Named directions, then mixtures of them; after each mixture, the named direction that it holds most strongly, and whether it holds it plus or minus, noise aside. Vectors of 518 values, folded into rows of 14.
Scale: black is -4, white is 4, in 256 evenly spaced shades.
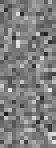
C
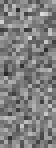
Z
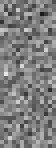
Z, minus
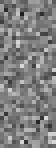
C, plus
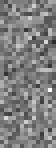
Z, plus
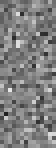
C, plus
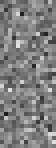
C, plus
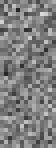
Z, plus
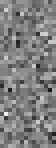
C, minus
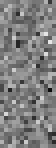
C, minus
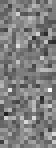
C, plus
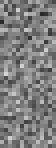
Z, minus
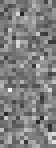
C, plus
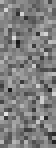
C, minus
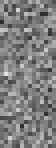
Z, minus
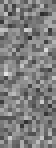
Z, minus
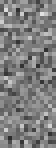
Z, plus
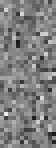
C, minus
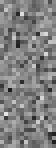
C, minus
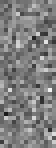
C, plus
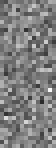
Z, plus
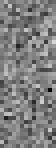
Z, minus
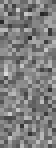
Z, minus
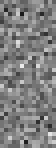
C, plus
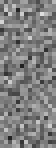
Z, plus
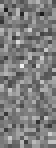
C, plus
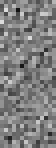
Z, plus
